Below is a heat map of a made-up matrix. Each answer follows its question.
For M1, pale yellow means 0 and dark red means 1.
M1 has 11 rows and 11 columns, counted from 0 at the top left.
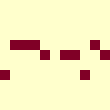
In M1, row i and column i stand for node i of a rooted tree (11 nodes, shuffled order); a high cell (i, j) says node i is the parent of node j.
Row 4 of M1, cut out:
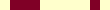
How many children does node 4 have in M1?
4
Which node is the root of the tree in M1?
5
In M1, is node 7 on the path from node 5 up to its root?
no
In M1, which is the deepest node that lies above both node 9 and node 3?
4
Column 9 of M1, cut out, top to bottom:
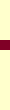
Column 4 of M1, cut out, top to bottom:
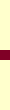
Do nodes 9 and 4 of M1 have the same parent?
no
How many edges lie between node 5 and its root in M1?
0
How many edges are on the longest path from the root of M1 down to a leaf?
2
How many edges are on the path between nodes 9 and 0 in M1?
4
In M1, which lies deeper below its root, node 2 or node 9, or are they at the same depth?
the same depth
